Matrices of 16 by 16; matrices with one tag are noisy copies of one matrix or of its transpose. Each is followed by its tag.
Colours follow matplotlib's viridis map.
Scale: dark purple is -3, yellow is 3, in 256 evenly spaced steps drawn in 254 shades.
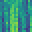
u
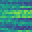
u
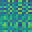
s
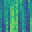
u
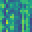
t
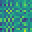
s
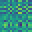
s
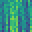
u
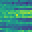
u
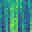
u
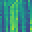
u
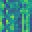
t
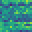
t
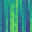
u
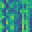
t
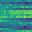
u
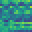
t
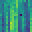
u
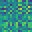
s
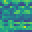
t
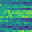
u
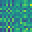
s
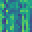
t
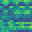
t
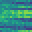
u
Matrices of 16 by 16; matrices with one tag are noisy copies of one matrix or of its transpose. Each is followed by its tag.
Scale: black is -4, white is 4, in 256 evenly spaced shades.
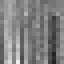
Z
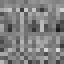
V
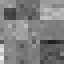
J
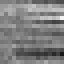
Z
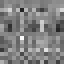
V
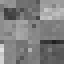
J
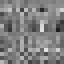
V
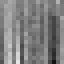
Z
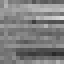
Z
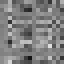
V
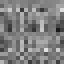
V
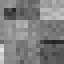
J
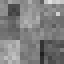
J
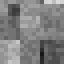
J
